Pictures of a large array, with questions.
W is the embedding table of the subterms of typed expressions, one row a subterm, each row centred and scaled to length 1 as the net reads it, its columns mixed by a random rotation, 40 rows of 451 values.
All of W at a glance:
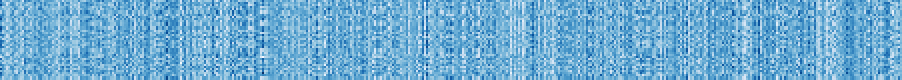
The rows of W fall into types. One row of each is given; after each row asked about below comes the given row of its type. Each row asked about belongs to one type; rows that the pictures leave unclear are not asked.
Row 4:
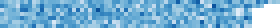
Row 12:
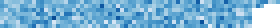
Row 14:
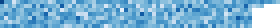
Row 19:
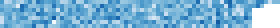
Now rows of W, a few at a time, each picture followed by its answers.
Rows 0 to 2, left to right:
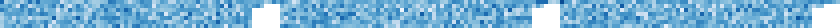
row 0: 19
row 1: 14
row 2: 14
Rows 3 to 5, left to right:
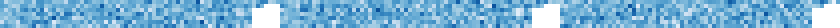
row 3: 12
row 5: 12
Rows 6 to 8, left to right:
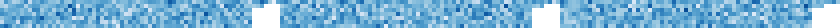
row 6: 12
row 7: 14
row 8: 4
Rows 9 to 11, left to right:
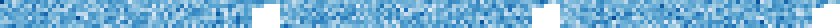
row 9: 14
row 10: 12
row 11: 12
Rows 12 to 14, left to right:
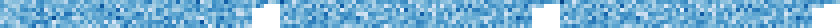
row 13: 14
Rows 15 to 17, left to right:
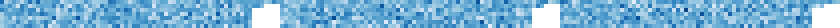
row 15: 19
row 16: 12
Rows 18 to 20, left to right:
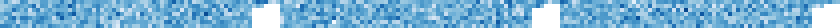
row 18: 14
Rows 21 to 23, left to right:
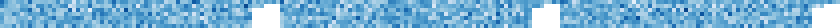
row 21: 4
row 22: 19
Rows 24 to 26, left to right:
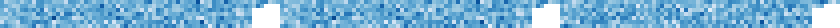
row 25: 12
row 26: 12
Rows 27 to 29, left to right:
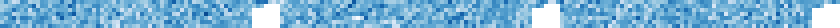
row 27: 14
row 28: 12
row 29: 19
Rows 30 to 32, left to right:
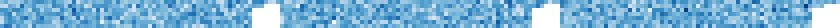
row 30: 19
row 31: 19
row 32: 4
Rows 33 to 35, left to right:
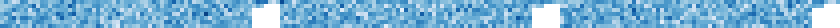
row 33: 14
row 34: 14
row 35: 19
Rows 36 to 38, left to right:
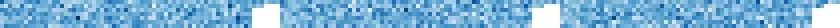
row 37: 4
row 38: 12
